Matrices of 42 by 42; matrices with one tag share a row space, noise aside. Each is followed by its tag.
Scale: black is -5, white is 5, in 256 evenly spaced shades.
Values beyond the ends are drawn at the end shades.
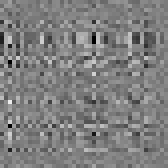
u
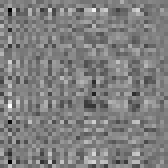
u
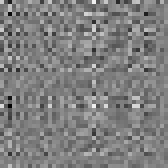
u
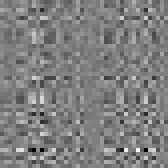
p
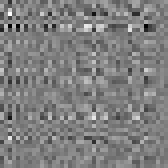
u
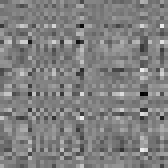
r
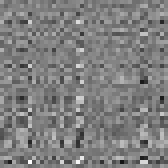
r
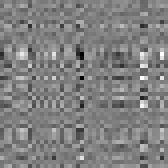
r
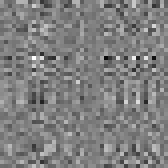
p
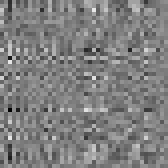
u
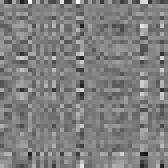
r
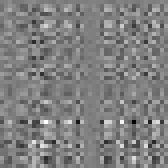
p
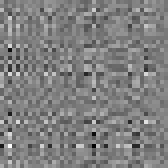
u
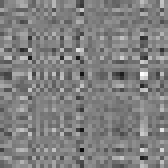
r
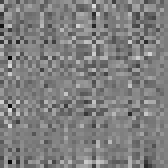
u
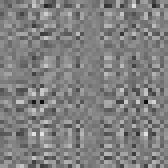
p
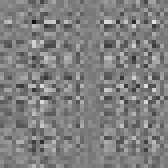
p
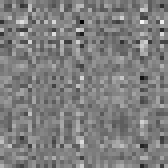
r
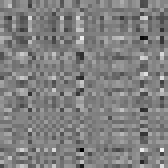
r
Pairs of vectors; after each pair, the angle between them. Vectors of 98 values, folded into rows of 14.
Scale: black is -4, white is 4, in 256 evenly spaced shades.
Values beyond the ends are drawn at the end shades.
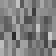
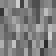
partly aligned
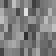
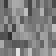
orthogonal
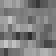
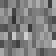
partly opposed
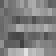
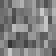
partly aligned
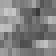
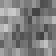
nearly parallel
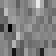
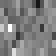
nearly opposite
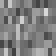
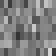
partly opposed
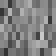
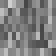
nearly opposite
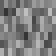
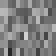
partly opposed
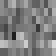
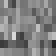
nearly opposite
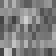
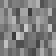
orthogonal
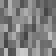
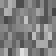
partly aligned
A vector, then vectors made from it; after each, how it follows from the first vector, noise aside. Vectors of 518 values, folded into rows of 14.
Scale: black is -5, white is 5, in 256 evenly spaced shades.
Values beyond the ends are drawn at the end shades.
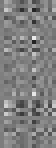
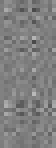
shrunk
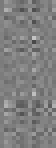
shrunk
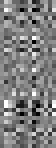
scaled up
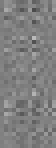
shrunk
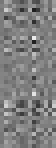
copied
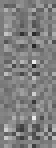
wrapped around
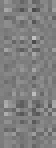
shrunk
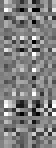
scaled up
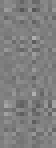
shrunk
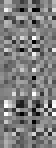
scaled up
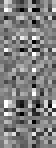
scaled up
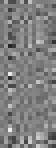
wrapped around
